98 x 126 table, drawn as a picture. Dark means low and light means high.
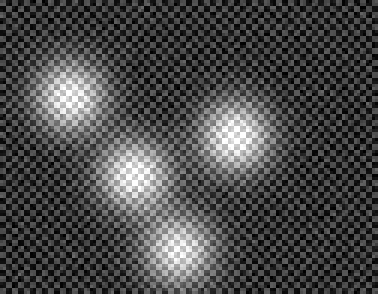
Bumps: four. Ninth with the highest average: centre. Odd rows or columns: none. Lone odd cells: none. Average level on the scale: 30%.
